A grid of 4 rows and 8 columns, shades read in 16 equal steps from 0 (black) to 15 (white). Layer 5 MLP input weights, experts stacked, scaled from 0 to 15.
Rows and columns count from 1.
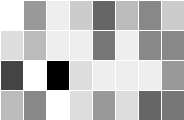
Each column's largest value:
15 15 15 14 14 14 14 12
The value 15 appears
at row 1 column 1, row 3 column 2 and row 4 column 3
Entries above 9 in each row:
5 5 5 4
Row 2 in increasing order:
7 8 8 11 13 14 14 14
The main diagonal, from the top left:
15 11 0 13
